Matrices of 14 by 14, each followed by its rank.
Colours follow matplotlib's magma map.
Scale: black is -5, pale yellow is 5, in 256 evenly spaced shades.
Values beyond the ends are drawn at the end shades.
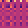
one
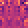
two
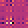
one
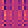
one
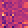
three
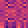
two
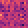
three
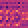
three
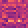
three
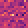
three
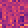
three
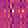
two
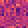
three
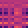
one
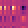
one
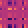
one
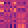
two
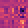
two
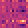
two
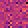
three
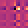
one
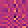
two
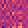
three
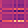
one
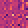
three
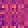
two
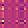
one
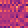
two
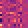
two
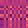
one
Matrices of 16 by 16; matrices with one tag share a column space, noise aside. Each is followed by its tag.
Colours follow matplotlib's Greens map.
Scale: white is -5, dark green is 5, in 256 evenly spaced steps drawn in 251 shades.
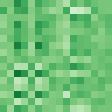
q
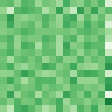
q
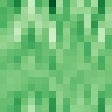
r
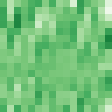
r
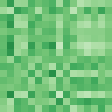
q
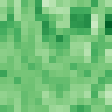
r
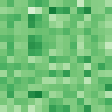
q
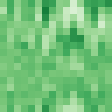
r
